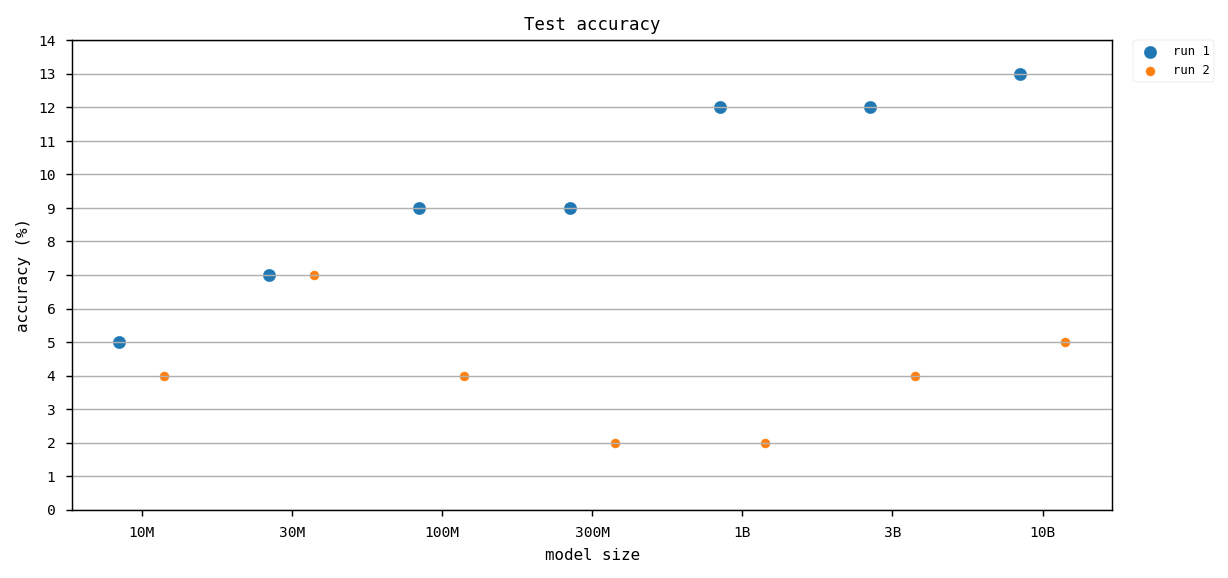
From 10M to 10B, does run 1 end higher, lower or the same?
higher
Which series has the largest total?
run 1
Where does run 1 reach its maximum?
10B
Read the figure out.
Title: Test accuracy
x-axis: model size, ticks 10M 30M 100M 300M 1B 3B 10B
y-axis: accuracy (%), ticks 0 1 2 3 4 5 6 7 8 9 10 11 12 13 14
Legend: run 1, run 2
Values:
run 1: 5 7 9 9 12 12 13
run 2: 4 7 4 2 2 4 5
